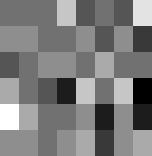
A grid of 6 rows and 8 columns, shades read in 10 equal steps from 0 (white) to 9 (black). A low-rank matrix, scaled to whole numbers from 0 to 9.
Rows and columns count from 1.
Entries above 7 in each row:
0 0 0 2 2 0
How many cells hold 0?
1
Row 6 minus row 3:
-2 -1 1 0 -2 4 -1 -2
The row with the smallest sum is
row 6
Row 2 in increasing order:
4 4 4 4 5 5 6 7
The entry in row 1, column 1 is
5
